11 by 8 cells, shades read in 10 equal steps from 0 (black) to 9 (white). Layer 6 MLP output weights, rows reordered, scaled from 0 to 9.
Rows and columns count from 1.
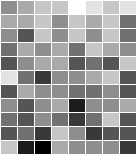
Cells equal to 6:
14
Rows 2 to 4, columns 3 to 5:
7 5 7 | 7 5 7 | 5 6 4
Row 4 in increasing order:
4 4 5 5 6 6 6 7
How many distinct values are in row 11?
6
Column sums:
53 47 51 62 52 56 62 48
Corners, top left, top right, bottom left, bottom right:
5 8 7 2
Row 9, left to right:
4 3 5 4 2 4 7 3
